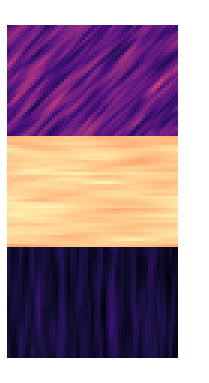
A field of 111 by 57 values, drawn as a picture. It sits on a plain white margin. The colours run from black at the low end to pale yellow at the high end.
It is made of 3 by 1 panels. Panel 1,1: low, slanting up to the right. Panel 2,1: very high, streaked across, faint in contrast. Panel 3,1: very low, streaked downward, faint in contrast.
